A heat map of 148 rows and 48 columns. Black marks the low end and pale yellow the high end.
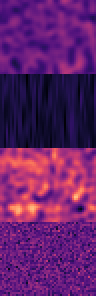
The table splits into 4 rows of 1 panel. Panel 1,1: low, blotchy. Panel 2,1: very low, streaked downward, faint in contrast. Panel 3,1: middling, blotchy, strong in contrast. Panel 4,1: low, fine-grained.
